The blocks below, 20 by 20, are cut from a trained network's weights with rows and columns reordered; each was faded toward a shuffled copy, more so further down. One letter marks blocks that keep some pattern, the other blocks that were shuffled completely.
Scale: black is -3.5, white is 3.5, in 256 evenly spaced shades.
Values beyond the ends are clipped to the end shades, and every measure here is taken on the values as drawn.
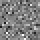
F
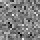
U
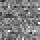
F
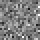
U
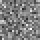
U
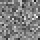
U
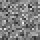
F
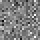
F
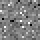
U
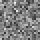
U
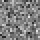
U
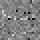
F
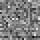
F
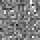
U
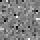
U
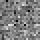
F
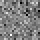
F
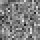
U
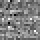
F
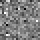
F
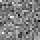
F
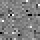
F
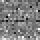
F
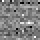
F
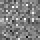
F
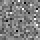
U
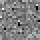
U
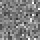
U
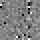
F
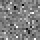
U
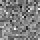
U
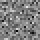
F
